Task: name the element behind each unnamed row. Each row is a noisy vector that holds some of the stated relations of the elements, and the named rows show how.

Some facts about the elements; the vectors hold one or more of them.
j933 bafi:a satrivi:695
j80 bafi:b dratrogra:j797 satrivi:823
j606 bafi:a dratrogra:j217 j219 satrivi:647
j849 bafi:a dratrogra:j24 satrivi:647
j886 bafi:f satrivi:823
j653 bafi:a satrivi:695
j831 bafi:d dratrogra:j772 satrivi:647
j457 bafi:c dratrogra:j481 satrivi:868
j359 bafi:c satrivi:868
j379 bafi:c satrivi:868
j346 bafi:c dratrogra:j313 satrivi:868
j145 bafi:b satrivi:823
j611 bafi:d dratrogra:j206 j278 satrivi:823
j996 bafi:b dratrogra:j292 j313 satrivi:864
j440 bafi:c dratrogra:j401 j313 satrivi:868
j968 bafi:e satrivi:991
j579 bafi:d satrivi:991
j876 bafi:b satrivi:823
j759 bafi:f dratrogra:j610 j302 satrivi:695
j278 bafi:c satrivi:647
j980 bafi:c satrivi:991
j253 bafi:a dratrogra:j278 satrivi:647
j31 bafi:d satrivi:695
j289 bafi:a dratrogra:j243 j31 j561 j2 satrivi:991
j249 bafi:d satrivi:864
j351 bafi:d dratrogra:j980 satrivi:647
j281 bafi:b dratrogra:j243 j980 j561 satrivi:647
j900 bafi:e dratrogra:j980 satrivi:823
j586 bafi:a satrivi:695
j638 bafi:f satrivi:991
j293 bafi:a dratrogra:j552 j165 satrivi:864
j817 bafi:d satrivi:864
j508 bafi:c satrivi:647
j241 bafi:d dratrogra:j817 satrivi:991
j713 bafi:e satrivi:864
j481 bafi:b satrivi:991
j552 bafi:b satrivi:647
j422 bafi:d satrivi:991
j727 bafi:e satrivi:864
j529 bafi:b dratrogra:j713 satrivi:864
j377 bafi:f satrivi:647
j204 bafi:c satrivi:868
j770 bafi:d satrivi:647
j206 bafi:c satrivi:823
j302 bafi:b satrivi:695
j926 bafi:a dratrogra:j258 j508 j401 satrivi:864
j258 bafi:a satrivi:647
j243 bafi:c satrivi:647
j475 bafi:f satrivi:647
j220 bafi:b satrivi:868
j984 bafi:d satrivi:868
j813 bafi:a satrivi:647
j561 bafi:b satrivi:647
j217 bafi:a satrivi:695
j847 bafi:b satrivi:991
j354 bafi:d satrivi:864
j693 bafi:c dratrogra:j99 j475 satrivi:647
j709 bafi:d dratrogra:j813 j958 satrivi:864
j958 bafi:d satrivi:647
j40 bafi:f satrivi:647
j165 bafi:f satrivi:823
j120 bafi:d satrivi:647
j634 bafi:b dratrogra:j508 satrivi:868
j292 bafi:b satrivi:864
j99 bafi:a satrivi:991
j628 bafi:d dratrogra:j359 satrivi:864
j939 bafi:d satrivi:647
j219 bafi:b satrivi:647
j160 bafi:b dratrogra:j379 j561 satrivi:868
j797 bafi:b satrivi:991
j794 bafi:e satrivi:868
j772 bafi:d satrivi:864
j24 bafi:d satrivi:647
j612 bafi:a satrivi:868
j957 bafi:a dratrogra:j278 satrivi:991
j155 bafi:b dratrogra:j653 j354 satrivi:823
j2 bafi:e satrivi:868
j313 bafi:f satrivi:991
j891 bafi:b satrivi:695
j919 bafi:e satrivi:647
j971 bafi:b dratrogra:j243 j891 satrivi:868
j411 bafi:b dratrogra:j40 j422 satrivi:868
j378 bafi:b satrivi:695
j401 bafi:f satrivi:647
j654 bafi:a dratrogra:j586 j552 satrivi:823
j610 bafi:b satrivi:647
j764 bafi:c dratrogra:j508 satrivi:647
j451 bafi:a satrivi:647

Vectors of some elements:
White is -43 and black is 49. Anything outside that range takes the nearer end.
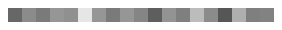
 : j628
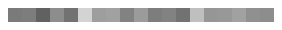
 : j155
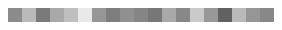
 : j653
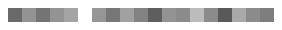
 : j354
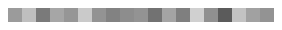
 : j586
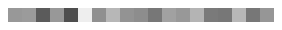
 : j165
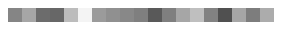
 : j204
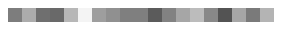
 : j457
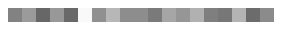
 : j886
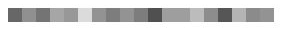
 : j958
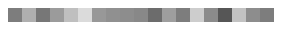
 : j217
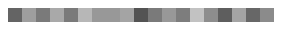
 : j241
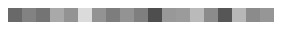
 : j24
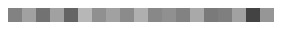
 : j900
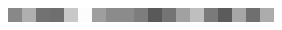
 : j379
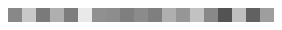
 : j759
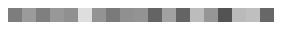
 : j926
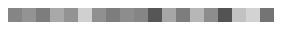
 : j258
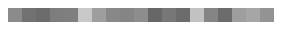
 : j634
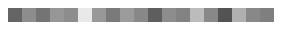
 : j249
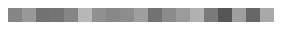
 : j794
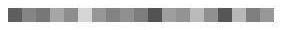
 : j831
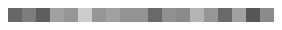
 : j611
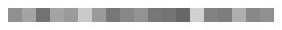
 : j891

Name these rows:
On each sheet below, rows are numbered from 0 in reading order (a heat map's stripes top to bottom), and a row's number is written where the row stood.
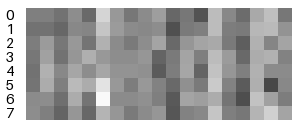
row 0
j996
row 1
j219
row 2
j919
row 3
j957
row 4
j289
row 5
j31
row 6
j401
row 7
j552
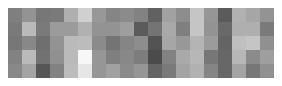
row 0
j612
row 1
j99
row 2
j253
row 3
j243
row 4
j206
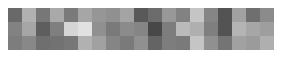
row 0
j422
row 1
j278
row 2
j411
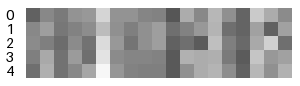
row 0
j606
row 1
j2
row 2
j292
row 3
j40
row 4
j693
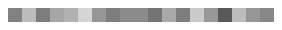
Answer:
j933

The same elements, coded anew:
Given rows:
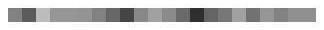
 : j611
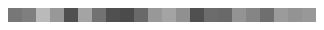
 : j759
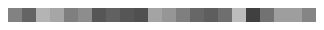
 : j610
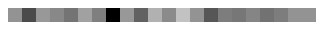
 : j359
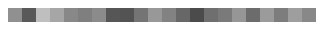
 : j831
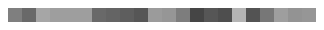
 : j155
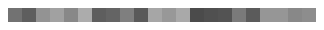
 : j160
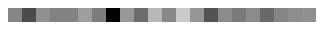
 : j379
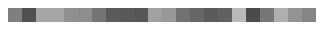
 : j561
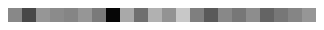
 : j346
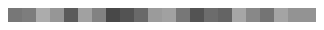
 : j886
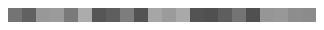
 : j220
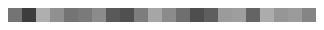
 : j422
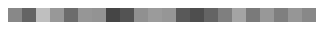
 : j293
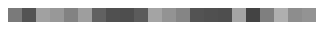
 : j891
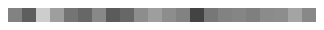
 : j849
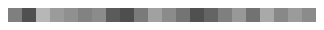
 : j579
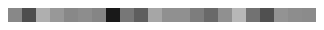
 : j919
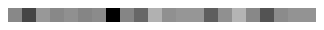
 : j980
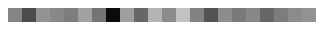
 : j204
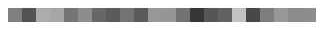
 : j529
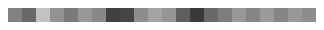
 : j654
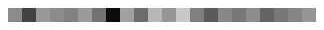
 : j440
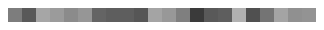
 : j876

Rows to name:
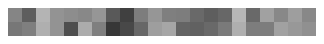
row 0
j354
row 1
j165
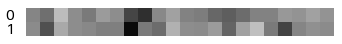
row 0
j653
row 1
j278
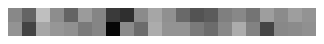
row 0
j586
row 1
j764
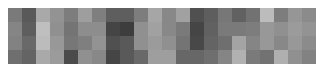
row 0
j984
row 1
j933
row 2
j926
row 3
j40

